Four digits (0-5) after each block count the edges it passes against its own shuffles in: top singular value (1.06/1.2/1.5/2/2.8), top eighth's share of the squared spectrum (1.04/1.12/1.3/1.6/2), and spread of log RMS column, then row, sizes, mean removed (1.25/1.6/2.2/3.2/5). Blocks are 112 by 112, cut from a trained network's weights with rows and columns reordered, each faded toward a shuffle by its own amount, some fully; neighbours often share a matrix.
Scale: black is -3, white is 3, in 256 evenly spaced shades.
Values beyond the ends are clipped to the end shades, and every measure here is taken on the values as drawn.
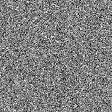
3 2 0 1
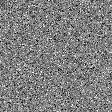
0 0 0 0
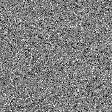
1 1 0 0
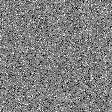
0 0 0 0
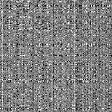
4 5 2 4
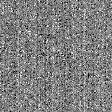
3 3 1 2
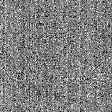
3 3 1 2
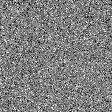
1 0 0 0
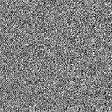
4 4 2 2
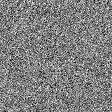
0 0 0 0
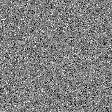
2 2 0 1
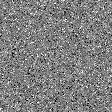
0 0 0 0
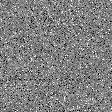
0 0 0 0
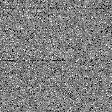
2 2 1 1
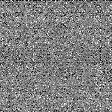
3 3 2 1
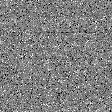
1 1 0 0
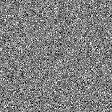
3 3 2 2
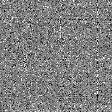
2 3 2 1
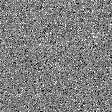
1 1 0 0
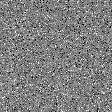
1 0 0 0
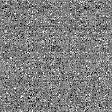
2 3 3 1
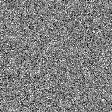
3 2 0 0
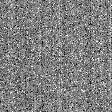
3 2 1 1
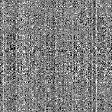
4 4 2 3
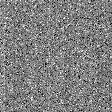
1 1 0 0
